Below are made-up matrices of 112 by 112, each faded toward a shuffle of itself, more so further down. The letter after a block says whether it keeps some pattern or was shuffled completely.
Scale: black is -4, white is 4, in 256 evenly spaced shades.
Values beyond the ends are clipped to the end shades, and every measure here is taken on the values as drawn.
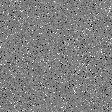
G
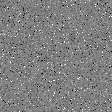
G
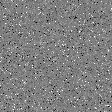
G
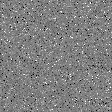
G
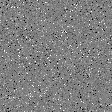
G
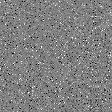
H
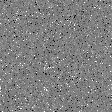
G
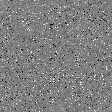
H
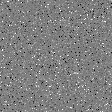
G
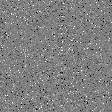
H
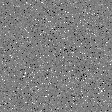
G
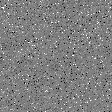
G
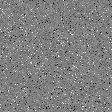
G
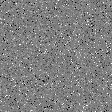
G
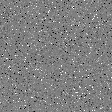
G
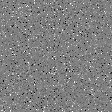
H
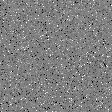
G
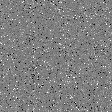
H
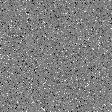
H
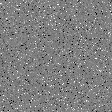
G
